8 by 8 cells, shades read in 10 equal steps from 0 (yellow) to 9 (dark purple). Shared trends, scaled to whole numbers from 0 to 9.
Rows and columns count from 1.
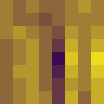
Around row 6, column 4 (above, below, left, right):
5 5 3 8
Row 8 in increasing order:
2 2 3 4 4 5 5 7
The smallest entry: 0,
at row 5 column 8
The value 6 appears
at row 2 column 4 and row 3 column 5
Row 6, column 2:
3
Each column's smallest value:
4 3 3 4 5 1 3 0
